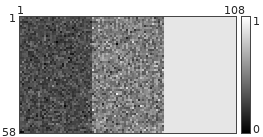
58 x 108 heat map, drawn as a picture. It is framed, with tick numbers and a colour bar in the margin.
It is made of 1 by 3 panels. Panel 1,1: low, fine-grained. Panel 1,2: middling, fine-grained, strong in contrast. Panel 1,3: very high, flat.
